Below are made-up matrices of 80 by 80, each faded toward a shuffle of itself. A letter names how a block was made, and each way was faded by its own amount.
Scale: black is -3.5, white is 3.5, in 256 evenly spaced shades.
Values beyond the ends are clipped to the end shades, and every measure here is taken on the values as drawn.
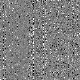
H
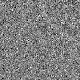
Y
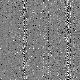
H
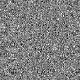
Y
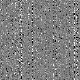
H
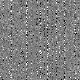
H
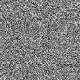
Y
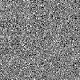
Y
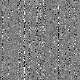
H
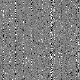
H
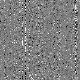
H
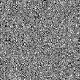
Y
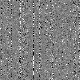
H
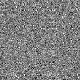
Y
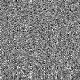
Y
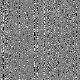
H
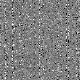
H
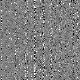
H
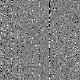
H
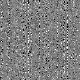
H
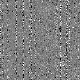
H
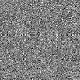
Y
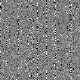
H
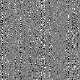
H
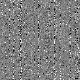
H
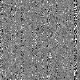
H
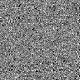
Y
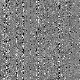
H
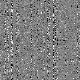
H
